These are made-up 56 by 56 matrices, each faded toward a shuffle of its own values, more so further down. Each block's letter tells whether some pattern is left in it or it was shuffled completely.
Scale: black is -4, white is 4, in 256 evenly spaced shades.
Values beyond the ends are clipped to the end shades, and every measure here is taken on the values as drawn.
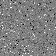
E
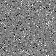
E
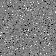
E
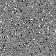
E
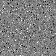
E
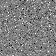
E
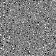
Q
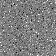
E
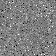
E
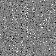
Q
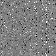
Q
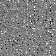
Q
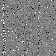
Q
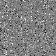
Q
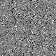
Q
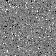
E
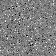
E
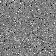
E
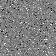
E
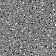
E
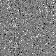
Q
